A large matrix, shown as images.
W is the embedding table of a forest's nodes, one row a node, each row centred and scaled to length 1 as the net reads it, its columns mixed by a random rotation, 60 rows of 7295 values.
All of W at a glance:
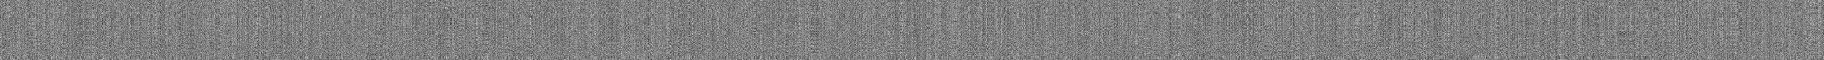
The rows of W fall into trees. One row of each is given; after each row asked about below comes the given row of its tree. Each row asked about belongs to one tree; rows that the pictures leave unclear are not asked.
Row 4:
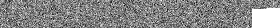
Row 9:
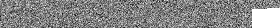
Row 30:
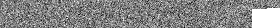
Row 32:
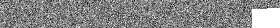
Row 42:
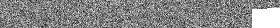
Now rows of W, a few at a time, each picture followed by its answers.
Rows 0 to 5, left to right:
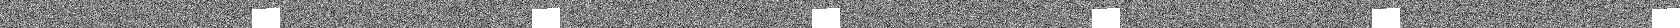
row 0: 4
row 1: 30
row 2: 9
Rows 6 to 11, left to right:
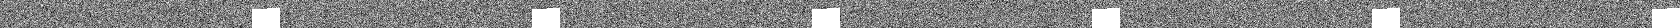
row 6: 30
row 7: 32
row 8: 32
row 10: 30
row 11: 9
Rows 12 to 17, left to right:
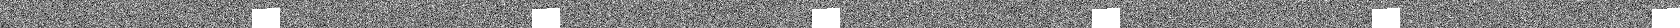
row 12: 42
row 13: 42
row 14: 30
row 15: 30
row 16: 30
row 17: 30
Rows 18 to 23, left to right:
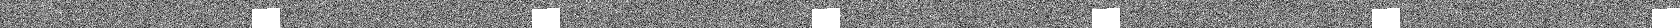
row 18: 9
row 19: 9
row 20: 9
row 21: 4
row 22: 9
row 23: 9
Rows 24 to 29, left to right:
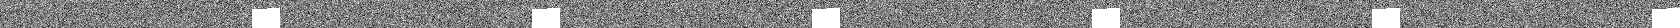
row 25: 30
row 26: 42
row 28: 9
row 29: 42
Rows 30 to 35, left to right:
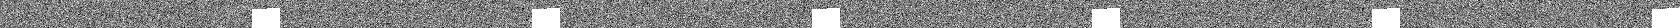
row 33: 9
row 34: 9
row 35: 4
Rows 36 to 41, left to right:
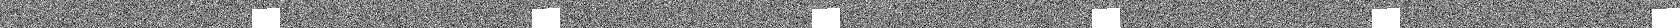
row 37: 4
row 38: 30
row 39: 9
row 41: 4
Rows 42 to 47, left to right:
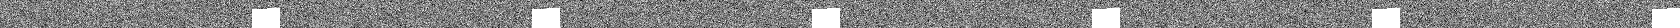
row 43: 4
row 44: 9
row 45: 42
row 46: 42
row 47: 30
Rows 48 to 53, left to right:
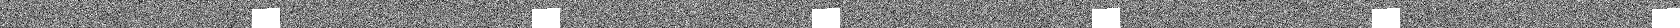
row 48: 4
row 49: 9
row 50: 42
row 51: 30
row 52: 9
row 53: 30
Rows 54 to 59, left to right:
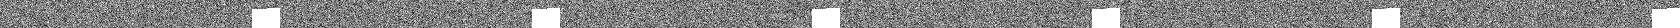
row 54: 42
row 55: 30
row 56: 4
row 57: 4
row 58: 4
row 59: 42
